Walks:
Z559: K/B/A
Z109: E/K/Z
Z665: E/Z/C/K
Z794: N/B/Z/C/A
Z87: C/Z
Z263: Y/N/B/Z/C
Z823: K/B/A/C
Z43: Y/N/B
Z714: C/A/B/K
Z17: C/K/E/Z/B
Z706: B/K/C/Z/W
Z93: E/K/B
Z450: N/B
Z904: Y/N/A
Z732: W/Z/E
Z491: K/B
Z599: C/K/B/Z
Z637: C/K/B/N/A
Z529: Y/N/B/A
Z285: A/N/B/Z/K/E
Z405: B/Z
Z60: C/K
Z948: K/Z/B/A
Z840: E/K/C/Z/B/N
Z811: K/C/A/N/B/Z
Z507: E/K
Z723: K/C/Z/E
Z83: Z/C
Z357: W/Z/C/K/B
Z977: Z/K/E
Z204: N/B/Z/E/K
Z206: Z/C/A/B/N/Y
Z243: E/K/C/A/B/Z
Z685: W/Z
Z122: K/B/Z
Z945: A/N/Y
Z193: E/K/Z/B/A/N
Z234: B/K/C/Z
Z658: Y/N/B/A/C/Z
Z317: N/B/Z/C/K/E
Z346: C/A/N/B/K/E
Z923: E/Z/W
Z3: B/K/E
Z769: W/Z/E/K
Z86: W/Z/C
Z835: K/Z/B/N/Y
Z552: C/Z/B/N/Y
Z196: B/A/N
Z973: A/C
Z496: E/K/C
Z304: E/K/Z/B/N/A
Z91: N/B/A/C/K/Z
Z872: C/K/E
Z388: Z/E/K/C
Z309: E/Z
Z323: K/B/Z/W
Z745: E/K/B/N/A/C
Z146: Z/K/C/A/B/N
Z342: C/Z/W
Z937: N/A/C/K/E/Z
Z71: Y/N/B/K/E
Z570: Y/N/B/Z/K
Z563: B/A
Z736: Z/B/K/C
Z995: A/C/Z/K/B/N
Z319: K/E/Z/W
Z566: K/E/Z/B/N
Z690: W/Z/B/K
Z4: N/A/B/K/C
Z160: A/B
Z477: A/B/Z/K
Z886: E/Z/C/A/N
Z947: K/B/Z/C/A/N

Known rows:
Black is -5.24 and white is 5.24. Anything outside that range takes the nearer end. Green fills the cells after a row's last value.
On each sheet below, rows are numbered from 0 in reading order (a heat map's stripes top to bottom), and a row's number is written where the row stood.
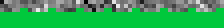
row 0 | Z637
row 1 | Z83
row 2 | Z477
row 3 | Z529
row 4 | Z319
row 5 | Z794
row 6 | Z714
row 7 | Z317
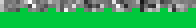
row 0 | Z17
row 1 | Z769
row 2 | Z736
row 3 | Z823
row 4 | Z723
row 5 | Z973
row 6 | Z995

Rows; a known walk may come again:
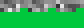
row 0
Z83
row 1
Z87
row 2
Z507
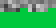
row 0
Z491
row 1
Z840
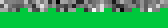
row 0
Z3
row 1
Z450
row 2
Z904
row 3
Z86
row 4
Z563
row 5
Z736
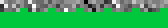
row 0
Z319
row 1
Z732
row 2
Z60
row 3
Z529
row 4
Z769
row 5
Z405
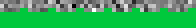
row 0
Z811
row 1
Z599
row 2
Z835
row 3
Z496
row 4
Z43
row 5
Z995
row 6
Z91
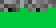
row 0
Z948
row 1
Z304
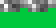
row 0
Z977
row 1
Z109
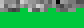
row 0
Z122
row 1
Z566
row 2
Z637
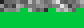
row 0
Z794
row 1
Z93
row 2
Z317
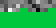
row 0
Z4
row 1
Z160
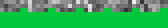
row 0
Z714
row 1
Z17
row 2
Z690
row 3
Z309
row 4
Z477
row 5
Z146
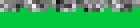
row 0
Z71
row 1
Z723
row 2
Z973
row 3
Z685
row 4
Z285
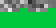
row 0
Z665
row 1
Z823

